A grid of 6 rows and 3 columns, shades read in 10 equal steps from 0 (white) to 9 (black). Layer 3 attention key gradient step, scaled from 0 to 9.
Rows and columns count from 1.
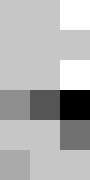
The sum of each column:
15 16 18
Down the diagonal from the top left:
2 2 0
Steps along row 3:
same down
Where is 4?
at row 4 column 1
